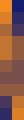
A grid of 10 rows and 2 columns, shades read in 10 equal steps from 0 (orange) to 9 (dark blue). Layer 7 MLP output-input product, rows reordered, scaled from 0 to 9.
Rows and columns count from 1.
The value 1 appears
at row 2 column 1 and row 10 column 2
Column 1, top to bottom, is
0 1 3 2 2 4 5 4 7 8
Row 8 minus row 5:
2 0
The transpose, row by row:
0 1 3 2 2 4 5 4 7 8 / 9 8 7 4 4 5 5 4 2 1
